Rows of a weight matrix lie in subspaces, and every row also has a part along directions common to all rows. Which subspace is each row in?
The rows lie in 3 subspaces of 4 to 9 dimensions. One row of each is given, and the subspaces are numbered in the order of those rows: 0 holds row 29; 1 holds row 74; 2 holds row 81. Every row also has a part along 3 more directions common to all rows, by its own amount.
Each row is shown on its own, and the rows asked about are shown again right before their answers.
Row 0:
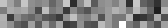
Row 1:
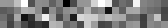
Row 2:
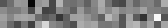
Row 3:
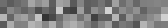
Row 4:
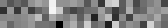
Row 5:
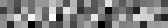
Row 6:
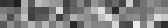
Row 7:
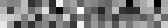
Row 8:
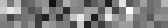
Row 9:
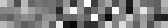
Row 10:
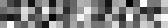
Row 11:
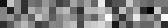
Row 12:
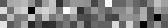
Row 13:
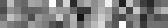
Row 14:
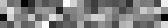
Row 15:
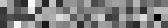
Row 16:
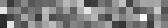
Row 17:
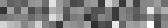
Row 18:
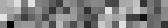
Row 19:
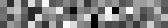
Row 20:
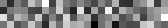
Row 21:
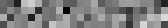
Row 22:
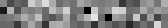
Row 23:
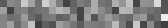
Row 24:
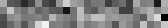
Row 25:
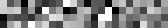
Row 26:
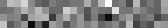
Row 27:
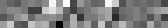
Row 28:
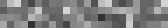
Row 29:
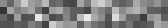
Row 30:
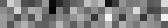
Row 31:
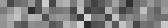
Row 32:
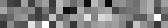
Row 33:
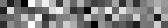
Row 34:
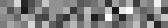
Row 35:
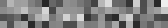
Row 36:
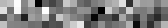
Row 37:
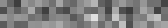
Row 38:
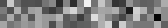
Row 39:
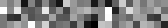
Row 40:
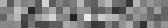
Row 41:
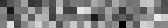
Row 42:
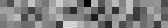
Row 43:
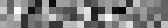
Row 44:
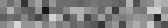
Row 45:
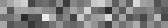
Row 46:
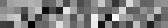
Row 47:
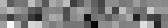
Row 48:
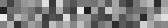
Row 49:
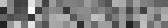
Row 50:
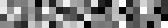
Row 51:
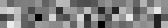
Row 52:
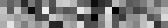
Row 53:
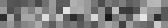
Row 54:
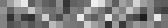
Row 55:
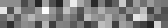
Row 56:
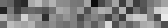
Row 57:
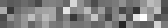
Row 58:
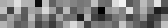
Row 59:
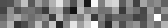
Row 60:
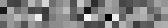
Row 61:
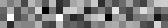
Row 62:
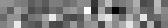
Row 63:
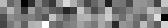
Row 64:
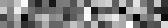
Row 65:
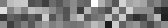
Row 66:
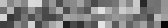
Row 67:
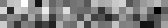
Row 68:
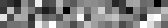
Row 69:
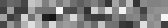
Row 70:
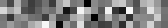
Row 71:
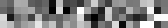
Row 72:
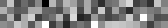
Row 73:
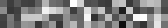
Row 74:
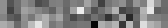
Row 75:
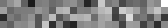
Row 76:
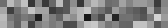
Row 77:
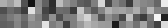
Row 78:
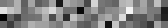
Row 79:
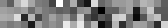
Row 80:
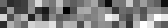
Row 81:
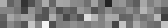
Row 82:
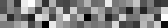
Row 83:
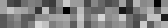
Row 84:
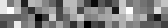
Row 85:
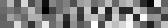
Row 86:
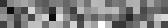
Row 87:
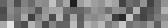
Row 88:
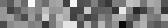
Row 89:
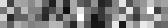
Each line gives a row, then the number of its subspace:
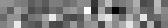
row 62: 0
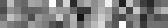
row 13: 1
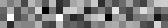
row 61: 1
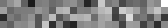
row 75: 2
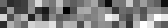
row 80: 2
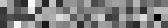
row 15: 2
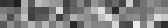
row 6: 2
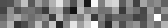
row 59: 1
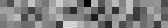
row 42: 1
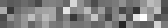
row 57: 1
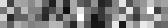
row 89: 1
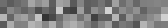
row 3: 0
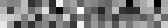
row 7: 0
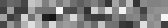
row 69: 0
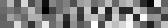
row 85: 0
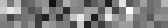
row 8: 1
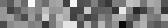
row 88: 1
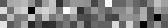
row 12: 2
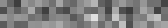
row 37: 2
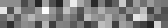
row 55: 1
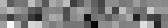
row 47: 1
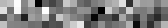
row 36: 2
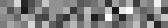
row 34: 2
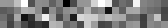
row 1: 0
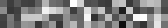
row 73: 1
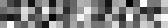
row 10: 1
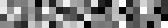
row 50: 2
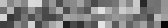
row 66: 1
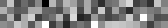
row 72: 0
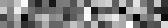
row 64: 0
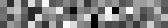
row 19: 0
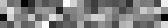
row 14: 2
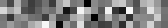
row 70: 1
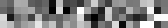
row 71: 1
